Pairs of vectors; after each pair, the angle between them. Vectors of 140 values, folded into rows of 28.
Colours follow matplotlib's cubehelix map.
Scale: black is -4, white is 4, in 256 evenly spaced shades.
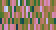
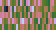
nearly opposite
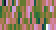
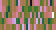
orthogonal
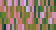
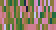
nearly opposite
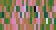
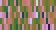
partly opposed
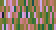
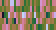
partly aligned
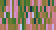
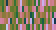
orthogonal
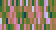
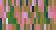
nearly opposite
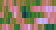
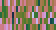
orthogonal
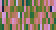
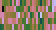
partly aligned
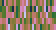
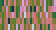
nearly parallel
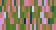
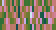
nearly opposite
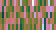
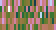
orthogonal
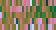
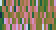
orthogonal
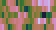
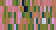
partly aligned
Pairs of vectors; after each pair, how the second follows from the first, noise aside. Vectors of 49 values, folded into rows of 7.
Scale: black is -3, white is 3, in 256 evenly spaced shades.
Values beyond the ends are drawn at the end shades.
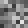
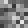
copied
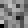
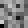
copied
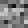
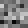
reversed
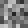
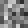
copied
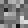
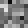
reversed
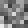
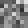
reversed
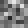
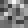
copied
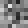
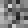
copied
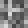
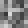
copied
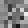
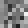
copied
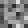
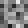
copied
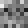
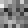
copied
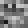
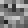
copied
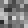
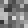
copied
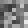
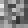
reversed
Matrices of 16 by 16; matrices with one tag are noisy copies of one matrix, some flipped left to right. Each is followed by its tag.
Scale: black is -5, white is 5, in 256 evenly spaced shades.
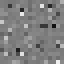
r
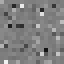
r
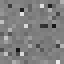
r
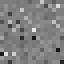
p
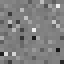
p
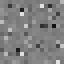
r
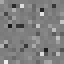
r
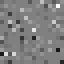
p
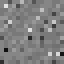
p
